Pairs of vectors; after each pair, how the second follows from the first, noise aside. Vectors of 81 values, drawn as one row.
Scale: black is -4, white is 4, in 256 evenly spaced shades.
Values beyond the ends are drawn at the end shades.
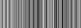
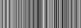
copied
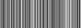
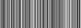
copied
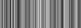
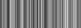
wrapped around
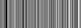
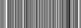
sign-scrambled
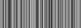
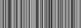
copied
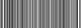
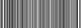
copied
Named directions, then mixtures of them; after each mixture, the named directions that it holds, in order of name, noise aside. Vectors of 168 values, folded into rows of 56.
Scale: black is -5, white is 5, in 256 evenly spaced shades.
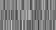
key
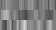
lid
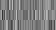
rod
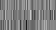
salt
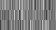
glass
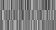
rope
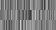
key, salt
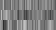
lid, rope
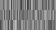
rod, rope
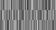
rope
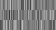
key, rod, rope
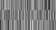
glass, rope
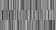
key, rod, salt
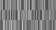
key, rope
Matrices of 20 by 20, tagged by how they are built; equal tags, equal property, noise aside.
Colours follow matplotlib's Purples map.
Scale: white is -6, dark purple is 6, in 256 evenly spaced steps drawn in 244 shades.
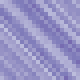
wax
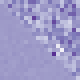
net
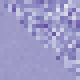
net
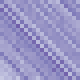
wax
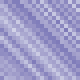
wax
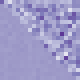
net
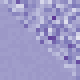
net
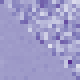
net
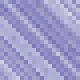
wax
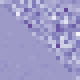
net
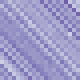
wax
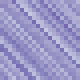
wax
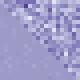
net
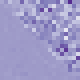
net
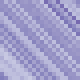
wax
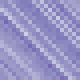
wax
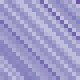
wax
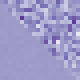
net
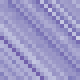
wax
